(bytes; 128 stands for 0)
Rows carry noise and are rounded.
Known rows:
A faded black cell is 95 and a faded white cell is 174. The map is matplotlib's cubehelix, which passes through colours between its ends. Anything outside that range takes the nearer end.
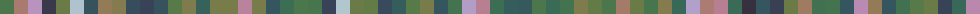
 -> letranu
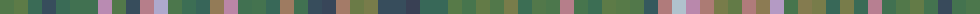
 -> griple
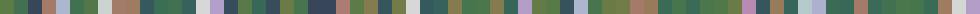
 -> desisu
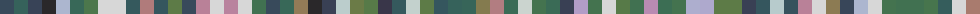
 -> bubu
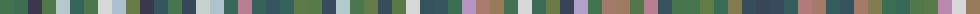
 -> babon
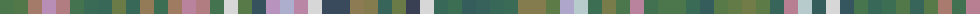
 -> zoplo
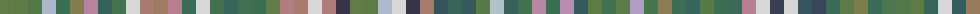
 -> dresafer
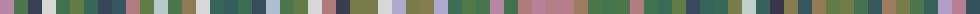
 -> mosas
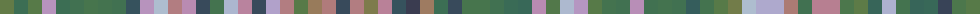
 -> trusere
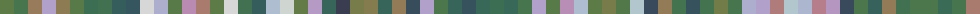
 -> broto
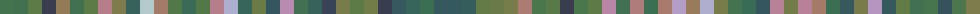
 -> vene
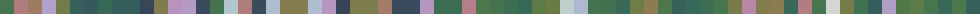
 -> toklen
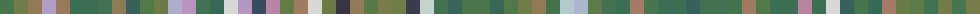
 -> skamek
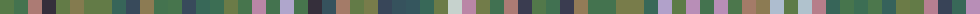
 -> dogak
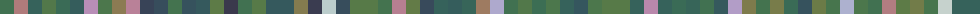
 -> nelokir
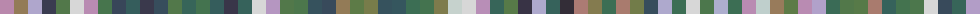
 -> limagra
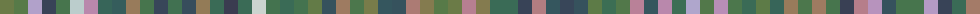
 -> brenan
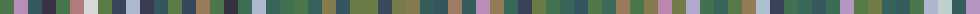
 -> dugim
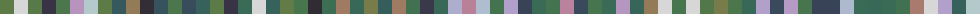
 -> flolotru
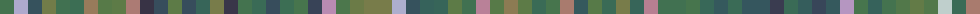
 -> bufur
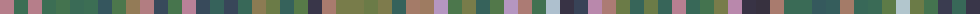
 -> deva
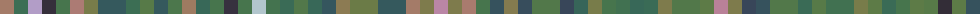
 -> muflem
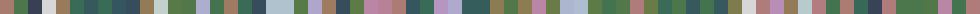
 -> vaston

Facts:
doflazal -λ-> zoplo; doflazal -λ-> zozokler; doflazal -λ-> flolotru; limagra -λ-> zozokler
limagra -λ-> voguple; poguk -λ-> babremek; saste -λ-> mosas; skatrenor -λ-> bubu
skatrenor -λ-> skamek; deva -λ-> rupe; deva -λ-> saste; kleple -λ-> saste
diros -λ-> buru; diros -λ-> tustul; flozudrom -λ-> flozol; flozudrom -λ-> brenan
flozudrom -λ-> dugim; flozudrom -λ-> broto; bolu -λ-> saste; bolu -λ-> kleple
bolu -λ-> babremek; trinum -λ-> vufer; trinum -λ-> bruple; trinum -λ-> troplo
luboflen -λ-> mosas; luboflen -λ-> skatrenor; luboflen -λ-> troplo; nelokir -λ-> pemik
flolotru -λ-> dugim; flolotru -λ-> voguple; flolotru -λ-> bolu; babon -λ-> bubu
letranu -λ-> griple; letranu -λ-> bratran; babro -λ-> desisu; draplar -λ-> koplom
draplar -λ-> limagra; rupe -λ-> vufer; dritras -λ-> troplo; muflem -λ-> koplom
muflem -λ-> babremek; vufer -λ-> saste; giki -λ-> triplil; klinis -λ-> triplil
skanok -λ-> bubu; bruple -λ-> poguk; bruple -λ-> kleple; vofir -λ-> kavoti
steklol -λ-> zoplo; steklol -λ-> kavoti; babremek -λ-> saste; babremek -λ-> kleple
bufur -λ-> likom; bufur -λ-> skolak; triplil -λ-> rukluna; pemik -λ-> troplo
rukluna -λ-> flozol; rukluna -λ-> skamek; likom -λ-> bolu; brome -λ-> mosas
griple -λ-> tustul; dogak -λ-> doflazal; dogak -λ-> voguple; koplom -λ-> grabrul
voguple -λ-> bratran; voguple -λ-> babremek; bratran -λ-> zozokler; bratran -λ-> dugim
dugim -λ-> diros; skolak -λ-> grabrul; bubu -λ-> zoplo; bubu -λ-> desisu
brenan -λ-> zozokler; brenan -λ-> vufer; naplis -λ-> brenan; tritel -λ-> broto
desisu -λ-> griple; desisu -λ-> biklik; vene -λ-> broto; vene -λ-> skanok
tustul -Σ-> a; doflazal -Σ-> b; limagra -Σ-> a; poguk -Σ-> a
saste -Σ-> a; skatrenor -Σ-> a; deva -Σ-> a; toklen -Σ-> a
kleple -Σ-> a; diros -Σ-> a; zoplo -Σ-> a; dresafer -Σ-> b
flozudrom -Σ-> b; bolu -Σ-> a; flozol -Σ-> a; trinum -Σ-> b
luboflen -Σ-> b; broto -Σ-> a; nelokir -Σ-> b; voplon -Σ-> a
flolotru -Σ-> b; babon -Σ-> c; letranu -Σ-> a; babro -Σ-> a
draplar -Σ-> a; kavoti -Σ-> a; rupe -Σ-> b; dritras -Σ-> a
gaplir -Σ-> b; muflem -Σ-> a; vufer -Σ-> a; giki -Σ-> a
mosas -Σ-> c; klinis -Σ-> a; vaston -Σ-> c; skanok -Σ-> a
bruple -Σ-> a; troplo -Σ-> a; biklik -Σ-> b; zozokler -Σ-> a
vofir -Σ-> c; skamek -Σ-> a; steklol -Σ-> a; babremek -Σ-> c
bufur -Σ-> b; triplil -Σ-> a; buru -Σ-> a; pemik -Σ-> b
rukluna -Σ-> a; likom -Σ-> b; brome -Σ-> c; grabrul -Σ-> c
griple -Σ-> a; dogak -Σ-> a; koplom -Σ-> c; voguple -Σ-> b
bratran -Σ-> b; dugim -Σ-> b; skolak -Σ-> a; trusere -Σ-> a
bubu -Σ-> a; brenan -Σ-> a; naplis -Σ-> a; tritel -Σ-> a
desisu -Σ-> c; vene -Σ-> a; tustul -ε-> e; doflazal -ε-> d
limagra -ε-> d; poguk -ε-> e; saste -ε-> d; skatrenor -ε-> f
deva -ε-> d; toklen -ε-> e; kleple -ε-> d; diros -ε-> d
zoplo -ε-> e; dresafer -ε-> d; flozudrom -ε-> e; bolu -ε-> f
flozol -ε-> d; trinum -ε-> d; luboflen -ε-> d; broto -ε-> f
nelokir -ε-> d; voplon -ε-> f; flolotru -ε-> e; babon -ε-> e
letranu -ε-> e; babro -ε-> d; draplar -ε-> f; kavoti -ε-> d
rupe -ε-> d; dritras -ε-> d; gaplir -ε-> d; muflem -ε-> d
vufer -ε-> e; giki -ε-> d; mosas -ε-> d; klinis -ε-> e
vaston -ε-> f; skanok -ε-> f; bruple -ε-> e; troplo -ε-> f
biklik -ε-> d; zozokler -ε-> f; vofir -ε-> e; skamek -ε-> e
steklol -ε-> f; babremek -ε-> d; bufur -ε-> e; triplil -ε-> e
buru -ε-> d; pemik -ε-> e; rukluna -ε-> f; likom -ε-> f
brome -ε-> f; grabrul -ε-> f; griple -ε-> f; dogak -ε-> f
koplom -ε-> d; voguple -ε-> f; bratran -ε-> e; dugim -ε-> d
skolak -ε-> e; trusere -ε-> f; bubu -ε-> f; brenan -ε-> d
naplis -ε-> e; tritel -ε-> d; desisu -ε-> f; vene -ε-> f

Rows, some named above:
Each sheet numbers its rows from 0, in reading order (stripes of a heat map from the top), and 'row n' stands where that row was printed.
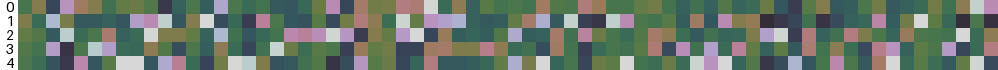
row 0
vofir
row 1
saste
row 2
biklik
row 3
brenan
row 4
skatrenor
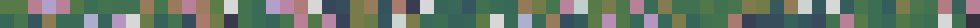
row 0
zoplo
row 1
luboflen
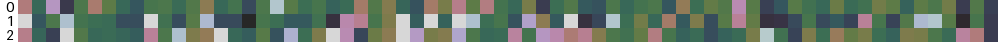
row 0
muflem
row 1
babremek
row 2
mosas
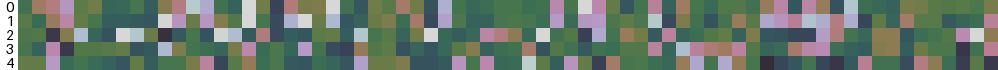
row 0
tustul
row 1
broto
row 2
babon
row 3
draplar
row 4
bruple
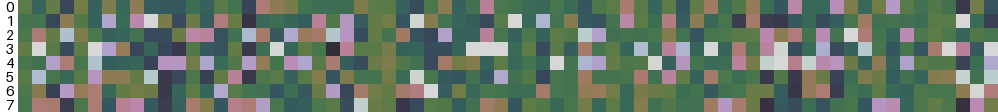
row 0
giki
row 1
luboflen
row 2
toklen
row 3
bratran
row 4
zozokler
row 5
flozudrom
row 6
vofir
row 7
klinis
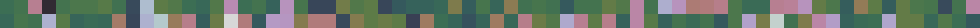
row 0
draplar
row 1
troplo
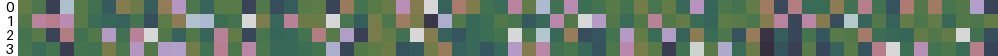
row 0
brome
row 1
tustul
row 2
luboflen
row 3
dritras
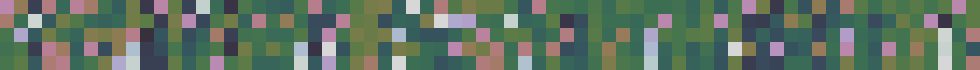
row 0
koplom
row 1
poguk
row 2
bufur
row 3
trinum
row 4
pemik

